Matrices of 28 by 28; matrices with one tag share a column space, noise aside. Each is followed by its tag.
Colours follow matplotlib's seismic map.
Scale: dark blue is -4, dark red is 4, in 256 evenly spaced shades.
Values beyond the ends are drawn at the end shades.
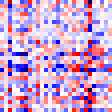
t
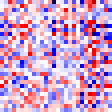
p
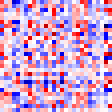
p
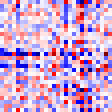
t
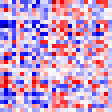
p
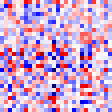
t
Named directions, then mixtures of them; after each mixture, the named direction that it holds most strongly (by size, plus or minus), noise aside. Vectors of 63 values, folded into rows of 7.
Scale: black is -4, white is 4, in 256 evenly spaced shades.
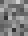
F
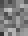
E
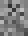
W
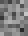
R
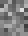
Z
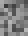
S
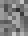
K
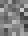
Z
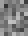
S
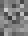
K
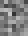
S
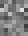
Z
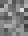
Z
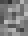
R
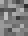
F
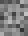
R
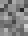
Z
